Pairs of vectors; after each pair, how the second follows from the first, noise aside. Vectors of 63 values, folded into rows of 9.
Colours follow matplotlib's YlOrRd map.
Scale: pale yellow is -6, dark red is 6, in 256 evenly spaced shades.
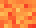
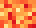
scaled up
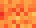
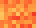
negated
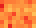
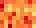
scaled up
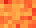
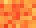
negated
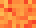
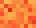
sign-scrambled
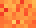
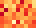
scaled up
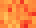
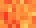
negated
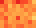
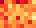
scaled up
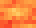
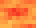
negated
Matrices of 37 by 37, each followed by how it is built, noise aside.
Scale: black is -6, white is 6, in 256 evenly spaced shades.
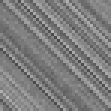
Toeplitz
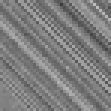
Toeplitz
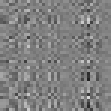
low rank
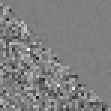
lower triangular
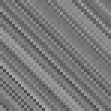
Toeplitz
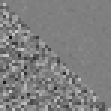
lower triangular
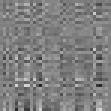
low rank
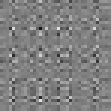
low rank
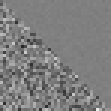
lower triangular
